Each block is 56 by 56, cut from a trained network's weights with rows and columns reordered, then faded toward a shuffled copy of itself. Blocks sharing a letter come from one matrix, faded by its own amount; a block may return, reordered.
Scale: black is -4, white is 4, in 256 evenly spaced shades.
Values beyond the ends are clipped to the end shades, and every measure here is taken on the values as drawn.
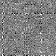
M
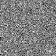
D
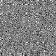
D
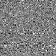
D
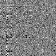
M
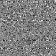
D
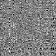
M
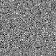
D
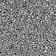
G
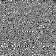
D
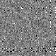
M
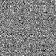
G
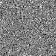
G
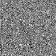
G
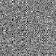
M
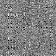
M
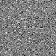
G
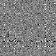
M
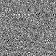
G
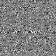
D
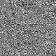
D
